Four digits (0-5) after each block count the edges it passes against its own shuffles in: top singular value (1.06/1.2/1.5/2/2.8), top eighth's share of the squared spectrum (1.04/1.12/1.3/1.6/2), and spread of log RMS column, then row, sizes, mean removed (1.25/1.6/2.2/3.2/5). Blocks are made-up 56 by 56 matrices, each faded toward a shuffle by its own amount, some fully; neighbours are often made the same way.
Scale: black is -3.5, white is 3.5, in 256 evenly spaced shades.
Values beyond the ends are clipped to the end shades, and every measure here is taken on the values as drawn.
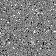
1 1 0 0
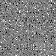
3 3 1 1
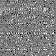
4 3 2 2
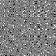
4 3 2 2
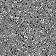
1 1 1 0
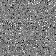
2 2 0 1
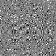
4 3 2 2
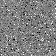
1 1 0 0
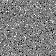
0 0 0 0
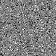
3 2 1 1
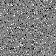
3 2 0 1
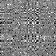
4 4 2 2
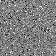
3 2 0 0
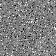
0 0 0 0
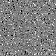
3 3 1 1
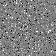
0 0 0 0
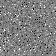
0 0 0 0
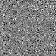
3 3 1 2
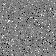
1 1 0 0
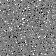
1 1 0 0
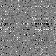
4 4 2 2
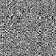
4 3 2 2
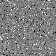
0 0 0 0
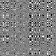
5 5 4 3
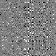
4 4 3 2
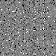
3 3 1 1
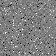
1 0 0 0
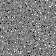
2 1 0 0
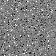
2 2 1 0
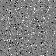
2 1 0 0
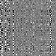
4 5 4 2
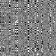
4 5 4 2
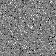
1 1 1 0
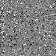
2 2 1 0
